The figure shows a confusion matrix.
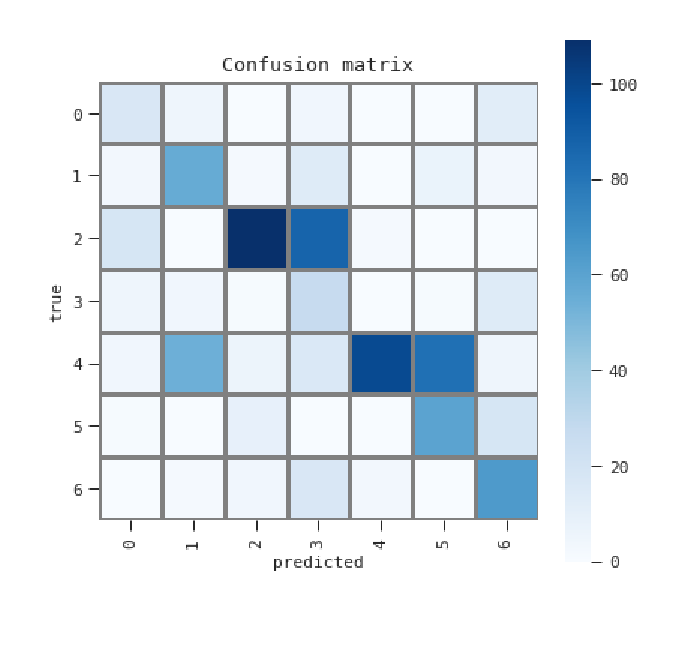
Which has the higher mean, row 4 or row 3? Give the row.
4
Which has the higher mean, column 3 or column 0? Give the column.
3
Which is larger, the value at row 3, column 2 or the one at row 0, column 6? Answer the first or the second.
the second
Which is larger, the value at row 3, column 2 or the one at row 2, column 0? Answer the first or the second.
the second
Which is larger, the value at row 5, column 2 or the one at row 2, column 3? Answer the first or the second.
the second
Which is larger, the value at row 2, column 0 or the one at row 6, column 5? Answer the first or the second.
the first
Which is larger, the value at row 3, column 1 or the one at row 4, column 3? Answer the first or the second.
the second
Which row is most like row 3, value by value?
0
